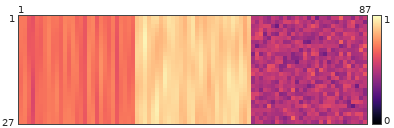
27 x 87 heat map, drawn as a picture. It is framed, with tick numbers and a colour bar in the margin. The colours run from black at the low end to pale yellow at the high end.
It is made of 1 by 3 panels. Panel 1,1: high, streaked downward, faint in contrast. Panel 1,2: very high, streaked downward, faint in contrast. Panel 1,3: middling, fine-grained.
